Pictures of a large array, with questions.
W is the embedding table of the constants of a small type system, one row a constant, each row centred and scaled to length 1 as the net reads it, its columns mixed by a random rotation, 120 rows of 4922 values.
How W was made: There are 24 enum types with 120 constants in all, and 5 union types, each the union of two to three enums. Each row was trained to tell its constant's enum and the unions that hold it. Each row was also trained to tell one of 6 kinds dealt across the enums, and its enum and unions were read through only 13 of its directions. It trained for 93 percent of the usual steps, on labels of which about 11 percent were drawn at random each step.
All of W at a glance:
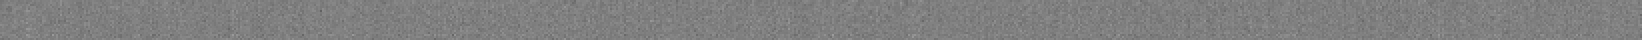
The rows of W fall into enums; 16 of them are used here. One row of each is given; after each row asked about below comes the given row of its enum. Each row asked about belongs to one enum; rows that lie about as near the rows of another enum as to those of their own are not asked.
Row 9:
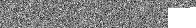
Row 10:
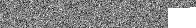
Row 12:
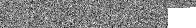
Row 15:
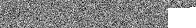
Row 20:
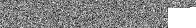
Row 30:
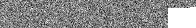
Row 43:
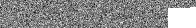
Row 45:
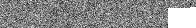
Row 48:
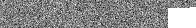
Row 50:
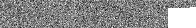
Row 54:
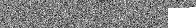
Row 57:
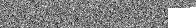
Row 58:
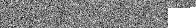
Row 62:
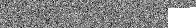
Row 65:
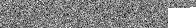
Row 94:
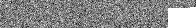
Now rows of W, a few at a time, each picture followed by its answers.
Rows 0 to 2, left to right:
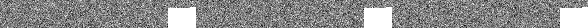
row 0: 45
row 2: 65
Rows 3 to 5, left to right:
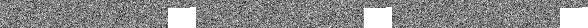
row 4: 48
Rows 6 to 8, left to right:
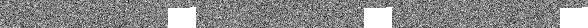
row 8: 15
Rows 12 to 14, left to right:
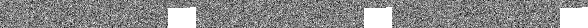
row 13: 50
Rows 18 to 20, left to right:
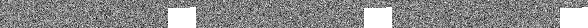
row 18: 30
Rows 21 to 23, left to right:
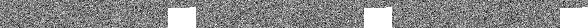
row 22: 9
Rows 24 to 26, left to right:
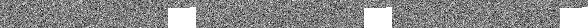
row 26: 48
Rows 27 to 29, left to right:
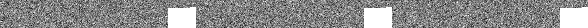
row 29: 20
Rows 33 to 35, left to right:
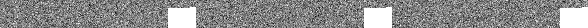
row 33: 45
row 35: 15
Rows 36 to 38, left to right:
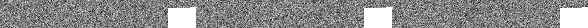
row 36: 30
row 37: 12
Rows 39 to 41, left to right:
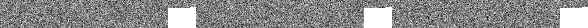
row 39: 57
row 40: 48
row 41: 12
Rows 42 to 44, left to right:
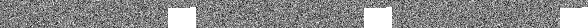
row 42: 50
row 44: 20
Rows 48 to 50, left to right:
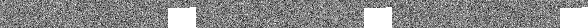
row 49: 45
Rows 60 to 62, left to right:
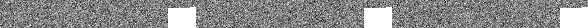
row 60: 30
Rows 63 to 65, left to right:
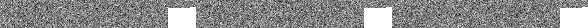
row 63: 65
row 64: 50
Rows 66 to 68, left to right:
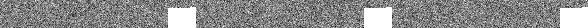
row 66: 45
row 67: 57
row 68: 57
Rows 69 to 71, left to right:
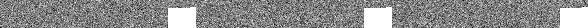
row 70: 30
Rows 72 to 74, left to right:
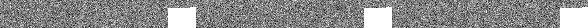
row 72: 45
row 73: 65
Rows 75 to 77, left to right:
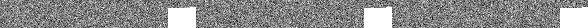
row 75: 12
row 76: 12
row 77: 10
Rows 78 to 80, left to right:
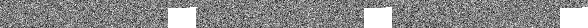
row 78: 48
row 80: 57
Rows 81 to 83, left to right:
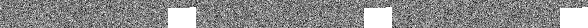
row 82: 30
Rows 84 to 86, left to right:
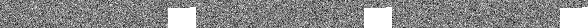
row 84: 48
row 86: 15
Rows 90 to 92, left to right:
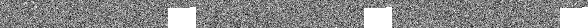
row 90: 48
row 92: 20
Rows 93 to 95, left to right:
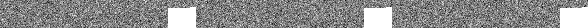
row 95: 54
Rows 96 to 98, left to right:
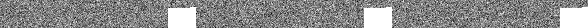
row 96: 50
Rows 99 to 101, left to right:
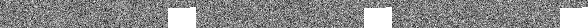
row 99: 10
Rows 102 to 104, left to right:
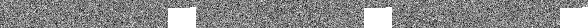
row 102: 15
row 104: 57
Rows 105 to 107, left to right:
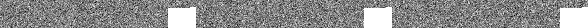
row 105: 50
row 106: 15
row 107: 15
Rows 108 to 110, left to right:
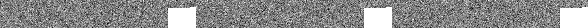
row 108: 30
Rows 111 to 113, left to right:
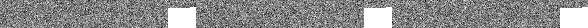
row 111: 45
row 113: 57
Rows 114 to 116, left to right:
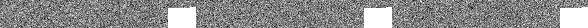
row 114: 9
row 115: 20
